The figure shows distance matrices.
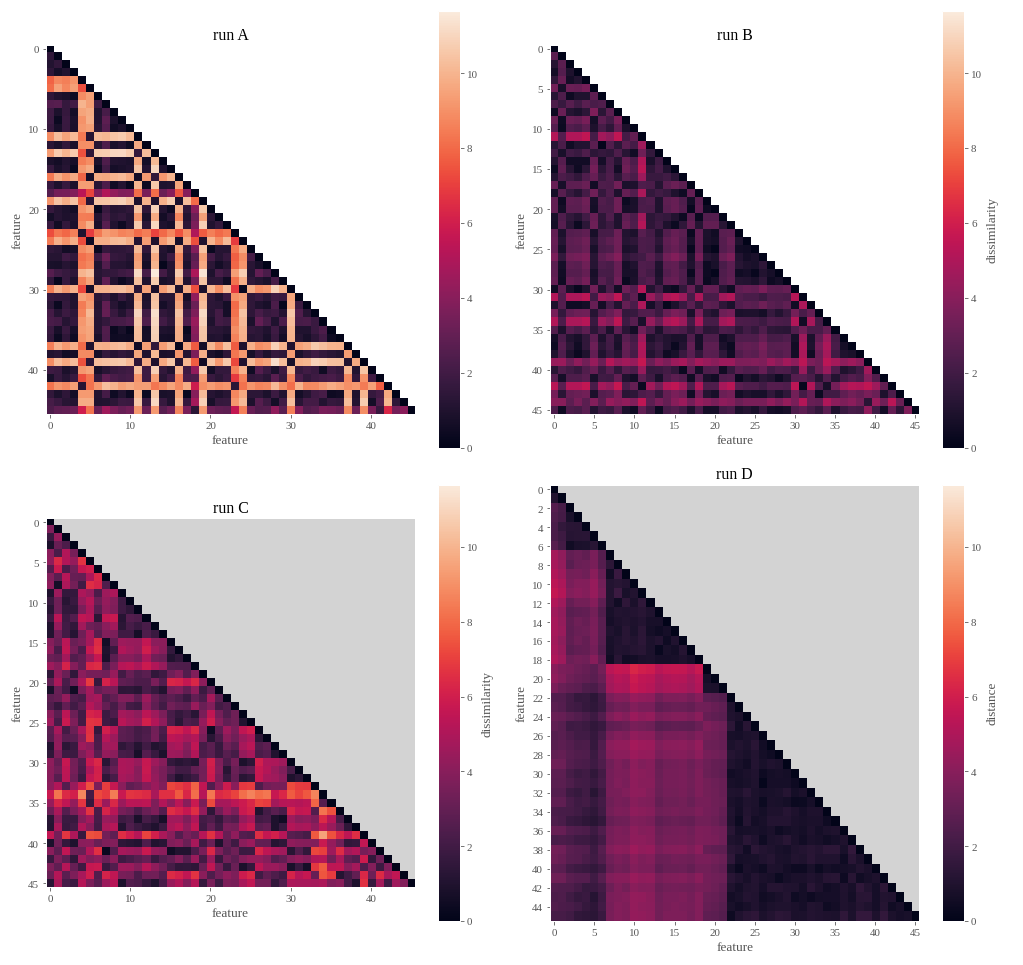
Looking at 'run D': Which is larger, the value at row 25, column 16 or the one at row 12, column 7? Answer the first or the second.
the first
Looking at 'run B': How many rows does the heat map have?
46
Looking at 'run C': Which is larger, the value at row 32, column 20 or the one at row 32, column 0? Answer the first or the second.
the first
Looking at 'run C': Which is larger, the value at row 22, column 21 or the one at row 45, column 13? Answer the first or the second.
the first
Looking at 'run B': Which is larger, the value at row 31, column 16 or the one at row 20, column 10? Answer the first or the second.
the first
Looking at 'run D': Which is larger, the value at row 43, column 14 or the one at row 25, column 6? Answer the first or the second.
the first
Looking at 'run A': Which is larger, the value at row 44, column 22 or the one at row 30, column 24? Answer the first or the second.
the first
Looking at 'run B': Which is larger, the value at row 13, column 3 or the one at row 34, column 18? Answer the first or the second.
the second
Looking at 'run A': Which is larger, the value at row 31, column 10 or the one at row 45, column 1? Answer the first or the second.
the second
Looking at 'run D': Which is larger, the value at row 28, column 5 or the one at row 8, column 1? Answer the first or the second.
the second
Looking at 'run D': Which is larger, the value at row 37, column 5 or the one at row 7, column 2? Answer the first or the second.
the second
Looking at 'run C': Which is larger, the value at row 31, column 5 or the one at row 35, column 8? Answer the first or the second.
the second
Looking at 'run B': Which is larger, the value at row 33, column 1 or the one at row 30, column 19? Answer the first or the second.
the second
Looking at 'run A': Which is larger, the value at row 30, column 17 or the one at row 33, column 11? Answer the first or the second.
the second
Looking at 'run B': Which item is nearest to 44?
39
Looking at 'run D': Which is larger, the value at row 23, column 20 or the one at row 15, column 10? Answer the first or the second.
the first
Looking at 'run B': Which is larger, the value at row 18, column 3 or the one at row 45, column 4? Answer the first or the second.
the second
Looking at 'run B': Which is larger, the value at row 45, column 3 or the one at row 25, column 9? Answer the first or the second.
the first
